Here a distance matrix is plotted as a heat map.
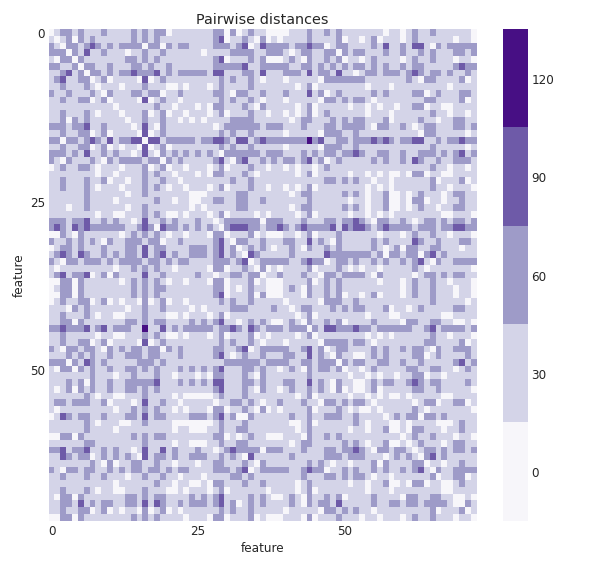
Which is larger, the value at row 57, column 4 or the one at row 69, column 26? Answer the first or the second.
the second
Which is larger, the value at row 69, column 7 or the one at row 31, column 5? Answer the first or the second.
the second
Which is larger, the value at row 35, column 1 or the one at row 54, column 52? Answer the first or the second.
the second
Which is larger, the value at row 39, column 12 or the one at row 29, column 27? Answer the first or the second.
the second
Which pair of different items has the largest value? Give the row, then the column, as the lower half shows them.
44, 16
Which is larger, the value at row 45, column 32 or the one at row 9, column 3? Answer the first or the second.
the second
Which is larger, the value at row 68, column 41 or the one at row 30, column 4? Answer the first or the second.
the first
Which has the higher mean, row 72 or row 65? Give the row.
65
